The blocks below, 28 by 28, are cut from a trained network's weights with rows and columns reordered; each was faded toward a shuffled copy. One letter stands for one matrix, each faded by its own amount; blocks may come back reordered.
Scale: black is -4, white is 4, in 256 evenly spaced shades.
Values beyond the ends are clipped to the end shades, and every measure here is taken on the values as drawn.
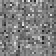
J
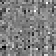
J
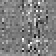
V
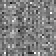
J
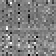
V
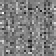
J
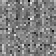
J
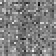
J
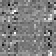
V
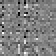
V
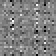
V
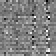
V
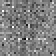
J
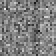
J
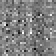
J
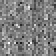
J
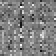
V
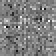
J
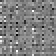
V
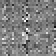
V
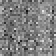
J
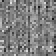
J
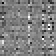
V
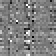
V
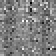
J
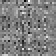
V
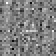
J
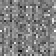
J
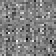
J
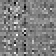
V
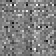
J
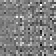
V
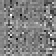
V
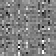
V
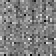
J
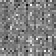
J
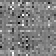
V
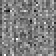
J
